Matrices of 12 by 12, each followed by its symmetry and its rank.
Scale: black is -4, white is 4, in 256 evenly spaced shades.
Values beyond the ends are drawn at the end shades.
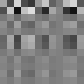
neither, rank one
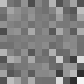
symmetric, rank two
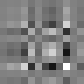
symmetric, rank one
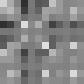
symmetric, rank two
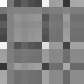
symmetric, rank one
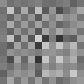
symmetric, rank two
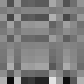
neither, rank one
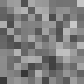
antisymmetric, full rank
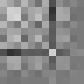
symmetric, rank two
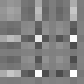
symmetric, rank one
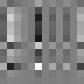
neither, rank one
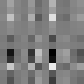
neither, rank one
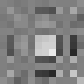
symmetric, rank two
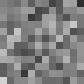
antisymmetric, full rank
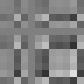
symmetric, rank one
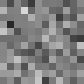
antisymmetric, full rank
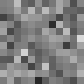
antisymmetric, full rank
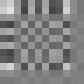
symmetric, rank one
